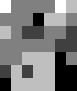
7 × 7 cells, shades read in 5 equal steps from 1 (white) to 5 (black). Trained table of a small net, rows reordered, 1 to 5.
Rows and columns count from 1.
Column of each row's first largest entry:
2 4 3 6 6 6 1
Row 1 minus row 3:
-1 0 -1 -1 0 -2 -2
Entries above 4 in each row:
0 1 0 0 1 2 3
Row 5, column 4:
2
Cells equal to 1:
2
